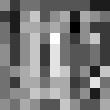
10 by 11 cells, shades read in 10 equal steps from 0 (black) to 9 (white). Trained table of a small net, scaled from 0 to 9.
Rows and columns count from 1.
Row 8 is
4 2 6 6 4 6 6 2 3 8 4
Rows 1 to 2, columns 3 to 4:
4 4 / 5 7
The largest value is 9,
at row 4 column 6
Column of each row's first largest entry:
1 4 3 6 6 6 6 10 4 7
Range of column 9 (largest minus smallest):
3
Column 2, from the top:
2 1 1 2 2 2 5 2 5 4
